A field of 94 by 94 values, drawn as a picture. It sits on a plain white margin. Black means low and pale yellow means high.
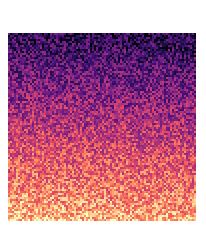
Average level on the scale: 50%. Stripes: none. Grain: fine. Slope: up to the bottom.
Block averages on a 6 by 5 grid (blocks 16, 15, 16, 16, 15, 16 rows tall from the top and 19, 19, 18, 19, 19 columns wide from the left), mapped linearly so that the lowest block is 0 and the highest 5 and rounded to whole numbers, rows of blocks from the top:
00000
11111
22222
33333
44444
55555
